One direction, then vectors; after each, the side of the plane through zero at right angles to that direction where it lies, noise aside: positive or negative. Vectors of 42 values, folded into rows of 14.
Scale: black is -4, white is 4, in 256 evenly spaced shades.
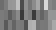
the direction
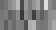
positive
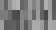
positive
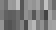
positive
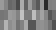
negative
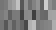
positive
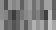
positive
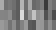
negative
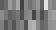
positive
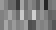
negative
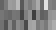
positive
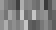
negative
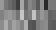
negative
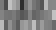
positive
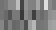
positive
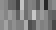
negative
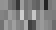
negative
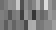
positive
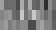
negative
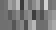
positive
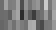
positive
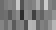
positive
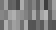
negative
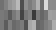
positive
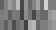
positive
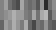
negative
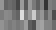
negative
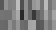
positive
